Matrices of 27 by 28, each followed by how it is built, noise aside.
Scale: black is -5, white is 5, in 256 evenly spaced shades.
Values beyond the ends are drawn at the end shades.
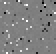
sparse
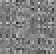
low rank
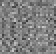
low rank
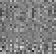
low rank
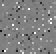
sparse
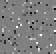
sparse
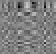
low rank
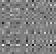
low rank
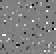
sparse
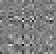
low rank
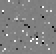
sparse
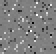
sparse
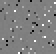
sparse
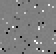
sparse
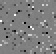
sparse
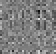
low rank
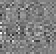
low rank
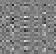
low rank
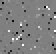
sparse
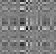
low rank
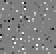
sparse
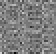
low rank
